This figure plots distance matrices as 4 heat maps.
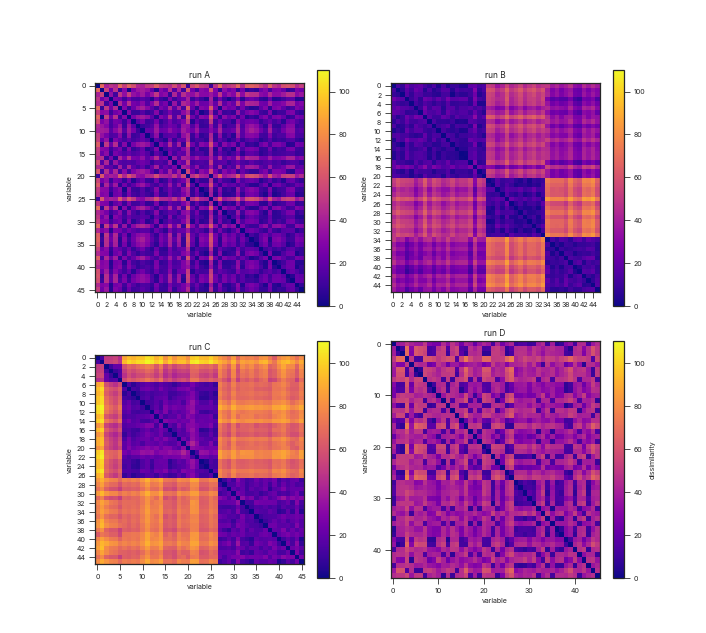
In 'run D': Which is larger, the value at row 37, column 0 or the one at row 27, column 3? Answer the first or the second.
the second
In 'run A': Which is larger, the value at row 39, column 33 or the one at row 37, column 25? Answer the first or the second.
the second
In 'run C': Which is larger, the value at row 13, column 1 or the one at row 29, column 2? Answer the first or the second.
the first
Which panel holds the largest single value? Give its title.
run C
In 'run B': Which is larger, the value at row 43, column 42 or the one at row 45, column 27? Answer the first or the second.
the second
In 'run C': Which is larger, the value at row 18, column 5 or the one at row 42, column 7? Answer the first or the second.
the second
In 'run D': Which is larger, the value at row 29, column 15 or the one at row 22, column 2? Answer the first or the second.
the second
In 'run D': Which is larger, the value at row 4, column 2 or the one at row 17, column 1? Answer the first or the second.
the second
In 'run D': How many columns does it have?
46
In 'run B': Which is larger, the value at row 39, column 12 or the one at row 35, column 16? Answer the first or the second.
the first
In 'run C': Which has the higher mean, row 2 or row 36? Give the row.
2
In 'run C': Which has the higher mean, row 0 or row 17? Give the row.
0
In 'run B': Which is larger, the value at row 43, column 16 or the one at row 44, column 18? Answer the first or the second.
the second
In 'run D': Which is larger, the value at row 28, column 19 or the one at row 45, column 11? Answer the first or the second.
the first
